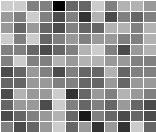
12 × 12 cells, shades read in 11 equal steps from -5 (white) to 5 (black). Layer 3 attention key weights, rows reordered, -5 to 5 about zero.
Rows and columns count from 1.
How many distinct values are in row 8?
3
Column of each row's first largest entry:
5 7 5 4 4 1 1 1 6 4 7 8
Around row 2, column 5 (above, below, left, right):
5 2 0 0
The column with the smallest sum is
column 3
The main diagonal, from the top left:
-3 0 -1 1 1 -1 1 1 0 -1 1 1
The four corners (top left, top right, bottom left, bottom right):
-3 -1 0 1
